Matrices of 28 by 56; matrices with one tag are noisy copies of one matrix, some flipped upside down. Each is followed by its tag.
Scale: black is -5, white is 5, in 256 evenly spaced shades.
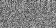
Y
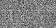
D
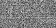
D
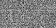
D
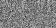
Y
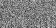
Y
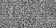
D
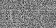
D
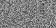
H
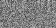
Y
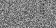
H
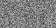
H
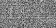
D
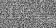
D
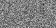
H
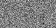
H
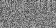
Y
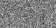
H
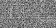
D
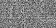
D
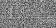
D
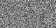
H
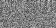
Y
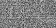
D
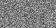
H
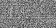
D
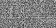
D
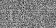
D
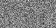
H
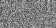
Y
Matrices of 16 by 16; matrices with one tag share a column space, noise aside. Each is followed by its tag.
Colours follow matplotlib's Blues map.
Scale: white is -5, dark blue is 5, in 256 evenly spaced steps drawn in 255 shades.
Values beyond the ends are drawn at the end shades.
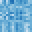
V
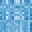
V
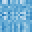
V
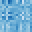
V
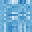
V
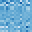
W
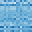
W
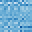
W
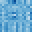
V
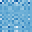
W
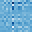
W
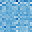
W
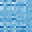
W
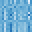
V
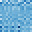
W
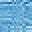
W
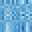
V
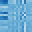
V
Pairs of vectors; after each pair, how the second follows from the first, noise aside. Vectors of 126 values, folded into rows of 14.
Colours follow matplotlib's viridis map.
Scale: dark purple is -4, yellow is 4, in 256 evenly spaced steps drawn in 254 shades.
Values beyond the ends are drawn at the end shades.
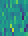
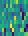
scaled up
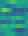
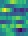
scaled up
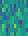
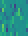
partly zeroed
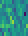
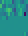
partly zeroed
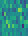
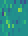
partly zeroed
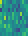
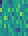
sign-scrambled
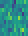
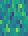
wrapped around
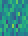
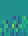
partly zeroed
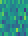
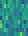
wrapped around
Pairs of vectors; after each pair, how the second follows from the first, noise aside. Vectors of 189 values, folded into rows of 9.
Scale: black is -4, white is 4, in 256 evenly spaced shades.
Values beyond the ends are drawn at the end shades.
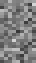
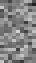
sign-scrambled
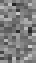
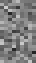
shuffled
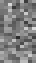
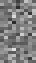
shuffled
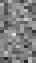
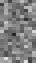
negated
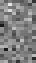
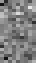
shuffled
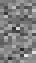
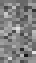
sign-scrambled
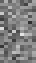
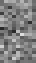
sign-scrambled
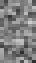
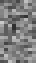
shuffled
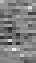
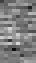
negated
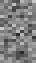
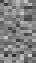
shuffled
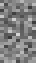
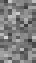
shuffled
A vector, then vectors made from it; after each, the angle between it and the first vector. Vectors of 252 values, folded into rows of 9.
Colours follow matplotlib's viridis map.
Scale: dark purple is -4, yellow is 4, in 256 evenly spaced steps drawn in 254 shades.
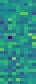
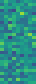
nearly parallel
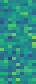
nearly parallel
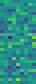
nearly parallel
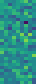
orthogonal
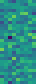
nearly parallel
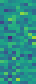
nearly parallel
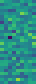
nearly parallel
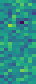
partly aligned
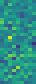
partly opposed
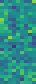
partly opposed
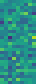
nearly parallel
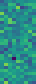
orthogonal
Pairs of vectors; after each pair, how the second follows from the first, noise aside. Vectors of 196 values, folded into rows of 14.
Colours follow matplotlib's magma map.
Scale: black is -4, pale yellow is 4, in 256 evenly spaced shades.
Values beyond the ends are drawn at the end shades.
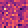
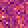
shuffled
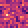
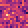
copied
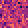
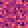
shuffled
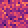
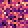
scaled up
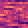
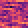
negated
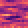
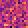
shuffled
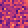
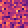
negated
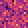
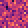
copied
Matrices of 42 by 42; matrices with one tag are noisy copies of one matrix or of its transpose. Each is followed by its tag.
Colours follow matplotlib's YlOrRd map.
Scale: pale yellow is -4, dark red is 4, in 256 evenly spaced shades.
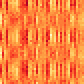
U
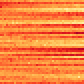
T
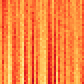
T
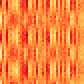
U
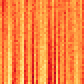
T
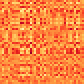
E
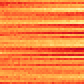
T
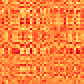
E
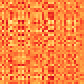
E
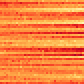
T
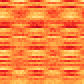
U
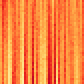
T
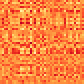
E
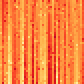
T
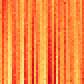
T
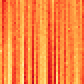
T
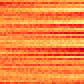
T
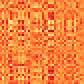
E
